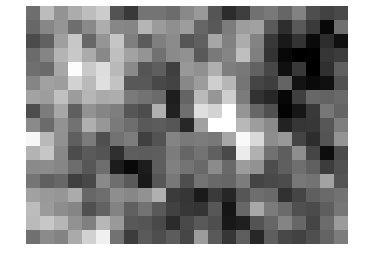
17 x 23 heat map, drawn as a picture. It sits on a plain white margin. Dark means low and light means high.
The top right is the ninth with the lowest average. The histogram is bell-shaped. Neither half mirrors the other.
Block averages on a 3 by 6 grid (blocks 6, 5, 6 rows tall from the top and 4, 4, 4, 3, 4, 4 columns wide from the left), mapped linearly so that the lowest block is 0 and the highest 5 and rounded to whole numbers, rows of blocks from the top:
443320 | 432531 | 431122
